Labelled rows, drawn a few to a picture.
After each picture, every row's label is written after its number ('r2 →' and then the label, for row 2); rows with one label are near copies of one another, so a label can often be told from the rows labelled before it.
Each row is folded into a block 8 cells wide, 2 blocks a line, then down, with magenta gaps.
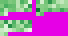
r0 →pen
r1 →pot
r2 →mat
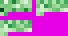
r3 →pot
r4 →mat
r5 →mat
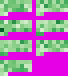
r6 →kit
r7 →mat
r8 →pot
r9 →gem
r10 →gem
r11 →mat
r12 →kit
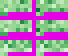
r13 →gem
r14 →pot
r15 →gem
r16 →pot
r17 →mat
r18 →mat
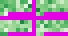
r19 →pen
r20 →pot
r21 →gem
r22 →mat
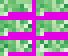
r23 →kit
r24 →pen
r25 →pen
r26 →pen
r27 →pen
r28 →mat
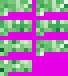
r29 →pen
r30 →pen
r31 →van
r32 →van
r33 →pot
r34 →pen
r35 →pot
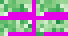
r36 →kit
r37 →kit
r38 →pen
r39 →gem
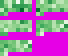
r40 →van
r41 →pot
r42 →gem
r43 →pen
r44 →pen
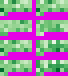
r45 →pot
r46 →pot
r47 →gem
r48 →kit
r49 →pot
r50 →van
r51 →pot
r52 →van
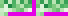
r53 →mat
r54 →mat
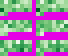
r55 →pot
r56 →pot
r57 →mat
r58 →pen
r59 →van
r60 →van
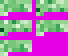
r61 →kit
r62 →pot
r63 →pot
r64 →kit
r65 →kit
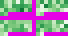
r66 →van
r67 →mat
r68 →kit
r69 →pen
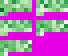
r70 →pot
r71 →mat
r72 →mat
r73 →pen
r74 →pen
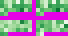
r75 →van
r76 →van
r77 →gem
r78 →pen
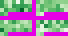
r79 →van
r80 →kit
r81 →pot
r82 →mat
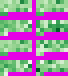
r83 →gem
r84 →gem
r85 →pen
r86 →van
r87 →gem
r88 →mat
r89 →pen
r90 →pot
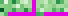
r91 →pot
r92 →gem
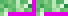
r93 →pen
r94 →pen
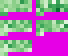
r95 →gem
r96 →van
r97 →mat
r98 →pen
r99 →mat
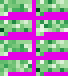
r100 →kit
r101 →pot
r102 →pot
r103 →mat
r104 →kit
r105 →pot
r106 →pen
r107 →pot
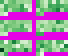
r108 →kit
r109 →van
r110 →kit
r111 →gem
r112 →pot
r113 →pen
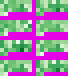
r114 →kit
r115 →van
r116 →pen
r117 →kit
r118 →van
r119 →kit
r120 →kit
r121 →van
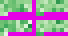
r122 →kit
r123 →gem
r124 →pen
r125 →gem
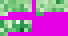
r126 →kit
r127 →gem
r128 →van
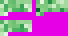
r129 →kit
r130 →pot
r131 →kit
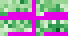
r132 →gem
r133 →kit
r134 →mat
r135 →van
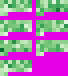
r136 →mat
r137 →van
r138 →kit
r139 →pen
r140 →pot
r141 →kit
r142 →mat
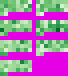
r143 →pen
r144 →kit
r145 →pot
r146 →van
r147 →gem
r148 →mat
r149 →gem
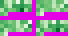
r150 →van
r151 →pen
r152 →pen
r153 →van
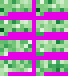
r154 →pot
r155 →pot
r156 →pot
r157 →gem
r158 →pen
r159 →gem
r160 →mat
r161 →van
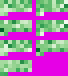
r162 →mat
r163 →pen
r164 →pot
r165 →pen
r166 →mat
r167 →pot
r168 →gem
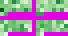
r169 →pot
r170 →gem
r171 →kit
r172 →pen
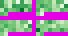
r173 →van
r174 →pen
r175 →pen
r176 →pot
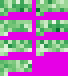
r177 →van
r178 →pot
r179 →kit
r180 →van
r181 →mat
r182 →mat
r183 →pen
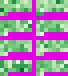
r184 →pot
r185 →gem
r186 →pen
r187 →kit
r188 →kit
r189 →mat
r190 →van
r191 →pen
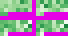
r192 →gem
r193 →mat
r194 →pen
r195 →pen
